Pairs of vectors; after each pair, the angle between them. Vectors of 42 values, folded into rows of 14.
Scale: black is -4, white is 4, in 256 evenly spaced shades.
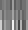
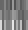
nearly parallel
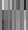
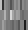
partly opposed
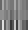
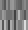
partly opposed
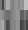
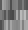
partly opposed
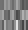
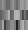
nearly opposite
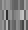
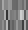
nearly parallel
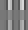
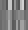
nearly parallel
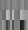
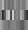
partly aligned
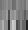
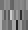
partly aligned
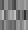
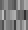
nearly parallel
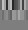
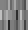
orthogonal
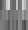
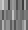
partly opposed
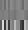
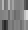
orthogonal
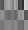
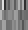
partly opposed
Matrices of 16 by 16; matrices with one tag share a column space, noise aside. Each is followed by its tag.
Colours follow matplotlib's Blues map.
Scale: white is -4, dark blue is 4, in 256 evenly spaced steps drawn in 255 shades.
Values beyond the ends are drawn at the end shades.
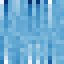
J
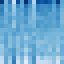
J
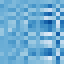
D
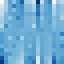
J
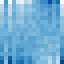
J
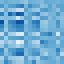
D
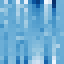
J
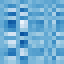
D
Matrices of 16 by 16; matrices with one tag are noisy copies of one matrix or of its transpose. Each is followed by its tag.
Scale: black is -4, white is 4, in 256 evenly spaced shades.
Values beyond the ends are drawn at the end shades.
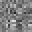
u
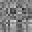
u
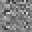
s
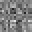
u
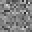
s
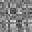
u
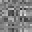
u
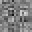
u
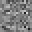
s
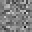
s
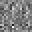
s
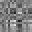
u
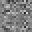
s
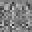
s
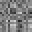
u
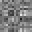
u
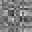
u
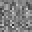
s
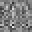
s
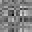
u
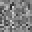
s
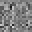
s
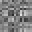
u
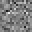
s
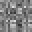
u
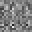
s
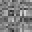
u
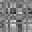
u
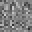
s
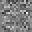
s
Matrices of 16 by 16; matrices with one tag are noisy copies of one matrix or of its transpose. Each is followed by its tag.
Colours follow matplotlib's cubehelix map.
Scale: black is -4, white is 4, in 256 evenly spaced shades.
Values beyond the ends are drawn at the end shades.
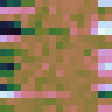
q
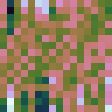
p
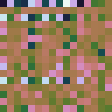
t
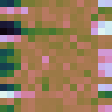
q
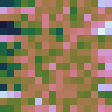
q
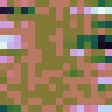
p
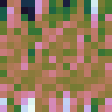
q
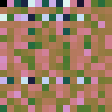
t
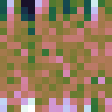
q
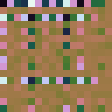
t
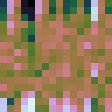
q
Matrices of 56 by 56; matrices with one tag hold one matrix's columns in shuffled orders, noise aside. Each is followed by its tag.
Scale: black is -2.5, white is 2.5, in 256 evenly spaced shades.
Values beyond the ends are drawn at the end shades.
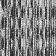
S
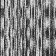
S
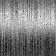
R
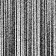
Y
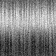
R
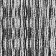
S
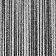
Y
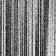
Y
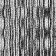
S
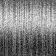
R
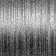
R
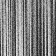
Y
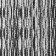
S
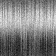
R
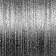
R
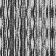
S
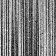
Y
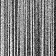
Y
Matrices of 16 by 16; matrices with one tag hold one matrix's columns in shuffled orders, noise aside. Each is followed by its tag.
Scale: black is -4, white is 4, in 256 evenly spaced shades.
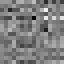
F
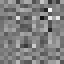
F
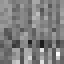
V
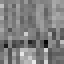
V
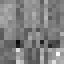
V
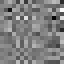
F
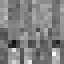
V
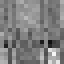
V
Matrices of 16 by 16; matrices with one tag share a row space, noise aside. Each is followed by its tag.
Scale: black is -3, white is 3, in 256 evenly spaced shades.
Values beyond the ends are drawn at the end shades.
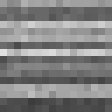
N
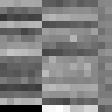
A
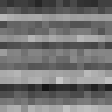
N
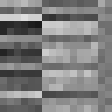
A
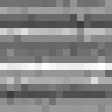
N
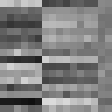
A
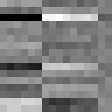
A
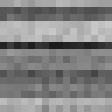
N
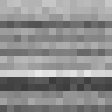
N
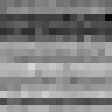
N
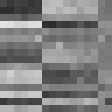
A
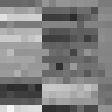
A
